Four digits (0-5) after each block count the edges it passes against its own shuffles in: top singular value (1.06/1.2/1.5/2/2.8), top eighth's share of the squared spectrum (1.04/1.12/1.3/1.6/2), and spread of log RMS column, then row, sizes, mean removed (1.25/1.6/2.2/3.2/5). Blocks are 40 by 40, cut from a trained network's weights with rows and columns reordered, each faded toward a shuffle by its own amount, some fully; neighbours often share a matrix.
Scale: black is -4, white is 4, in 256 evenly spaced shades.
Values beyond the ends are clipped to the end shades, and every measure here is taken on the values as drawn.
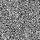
1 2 0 0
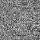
2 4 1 2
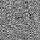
3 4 2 1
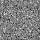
0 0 0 0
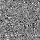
2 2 0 1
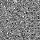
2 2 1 0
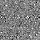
2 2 0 1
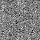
0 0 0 0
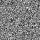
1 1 0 0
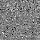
1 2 0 0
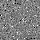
0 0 0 0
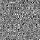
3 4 1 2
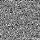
2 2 0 1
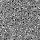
1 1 0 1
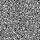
1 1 0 0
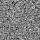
2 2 0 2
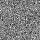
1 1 0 0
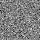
0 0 0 0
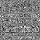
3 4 1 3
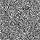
1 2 0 0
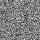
2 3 0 1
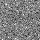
0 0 0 0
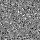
0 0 0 0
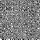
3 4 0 2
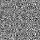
3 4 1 2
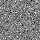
0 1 0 0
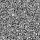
1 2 0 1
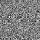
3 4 0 2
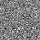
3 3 0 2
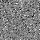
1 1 0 1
